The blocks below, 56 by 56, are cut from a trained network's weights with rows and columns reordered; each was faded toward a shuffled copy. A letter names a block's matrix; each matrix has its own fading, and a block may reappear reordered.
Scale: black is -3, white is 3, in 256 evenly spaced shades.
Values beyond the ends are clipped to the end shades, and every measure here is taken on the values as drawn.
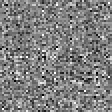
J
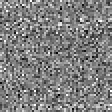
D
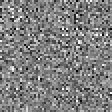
J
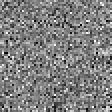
J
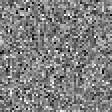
D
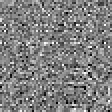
J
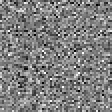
J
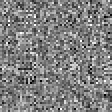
J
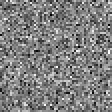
D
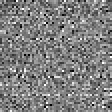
J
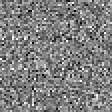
D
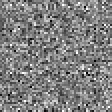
D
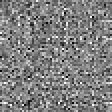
J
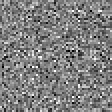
J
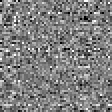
J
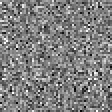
D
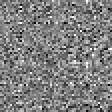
J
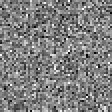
D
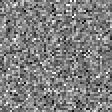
D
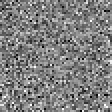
D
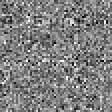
J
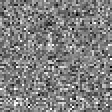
D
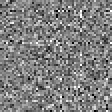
J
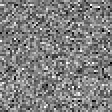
D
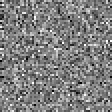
D
